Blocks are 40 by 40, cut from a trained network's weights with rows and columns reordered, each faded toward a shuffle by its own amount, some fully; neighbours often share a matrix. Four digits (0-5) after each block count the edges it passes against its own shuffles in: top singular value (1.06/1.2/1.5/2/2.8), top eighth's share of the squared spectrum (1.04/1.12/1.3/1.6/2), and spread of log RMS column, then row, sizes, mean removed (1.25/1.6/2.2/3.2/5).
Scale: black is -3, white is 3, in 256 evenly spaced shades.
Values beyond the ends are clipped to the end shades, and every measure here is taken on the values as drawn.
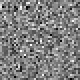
3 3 0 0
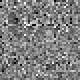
3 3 1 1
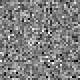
2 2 0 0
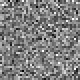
2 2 0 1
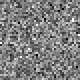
2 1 0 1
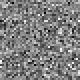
2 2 0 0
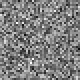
0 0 0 0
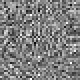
4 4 1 1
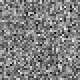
0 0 0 0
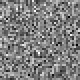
0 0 0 0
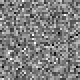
2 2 0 0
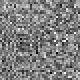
4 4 0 2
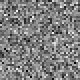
2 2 0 0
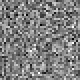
3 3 0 1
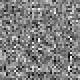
3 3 2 1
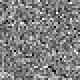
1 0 0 0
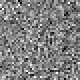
1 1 0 0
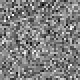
1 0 0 0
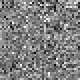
3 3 0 2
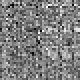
3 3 1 2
